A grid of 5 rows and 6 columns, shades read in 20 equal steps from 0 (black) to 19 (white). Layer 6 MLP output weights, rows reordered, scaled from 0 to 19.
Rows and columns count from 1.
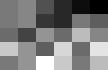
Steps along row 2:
up down down up down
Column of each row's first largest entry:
2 2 5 6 3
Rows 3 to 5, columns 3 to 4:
11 8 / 7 16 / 19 15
